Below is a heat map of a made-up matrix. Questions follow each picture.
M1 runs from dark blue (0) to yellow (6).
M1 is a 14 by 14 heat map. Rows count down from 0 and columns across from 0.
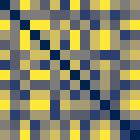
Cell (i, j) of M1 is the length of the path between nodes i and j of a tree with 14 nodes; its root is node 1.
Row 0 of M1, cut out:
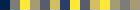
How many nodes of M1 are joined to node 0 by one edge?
1
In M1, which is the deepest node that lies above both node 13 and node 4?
8
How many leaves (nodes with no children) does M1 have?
7
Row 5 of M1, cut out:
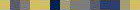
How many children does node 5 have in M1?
1
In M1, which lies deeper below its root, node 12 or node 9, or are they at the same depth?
the same depth
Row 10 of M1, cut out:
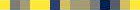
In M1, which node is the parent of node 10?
5
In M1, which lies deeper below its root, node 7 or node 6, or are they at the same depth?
node 7
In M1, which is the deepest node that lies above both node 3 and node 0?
8
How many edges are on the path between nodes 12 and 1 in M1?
2
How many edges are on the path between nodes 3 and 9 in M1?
5
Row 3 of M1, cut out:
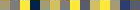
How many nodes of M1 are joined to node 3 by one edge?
1
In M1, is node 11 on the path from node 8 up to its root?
no
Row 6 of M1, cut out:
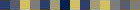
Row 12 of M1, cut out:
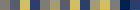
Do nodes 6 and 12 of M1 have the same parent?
yes
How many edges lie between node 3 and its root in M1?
3
